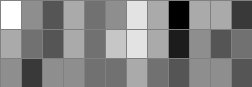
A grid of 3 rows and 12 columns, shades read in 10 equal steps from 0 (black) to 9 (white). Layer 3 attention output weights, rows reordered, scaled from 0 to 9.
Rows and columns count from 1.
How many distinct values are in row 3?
5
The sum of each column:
20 11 11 17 12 16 22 16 4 16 14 9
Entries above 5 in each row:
6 5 1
